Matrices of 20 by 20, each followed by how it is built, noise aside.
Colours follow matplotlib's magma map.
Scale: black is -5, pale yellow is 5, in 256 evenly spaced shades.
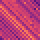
Toeplitz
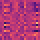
low rank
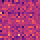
low rank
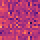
low rank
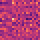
low rank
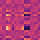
low rank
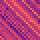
Toeplitz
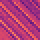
Toeplitz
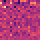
low rank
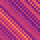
Toeplitz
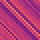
Toeplitz
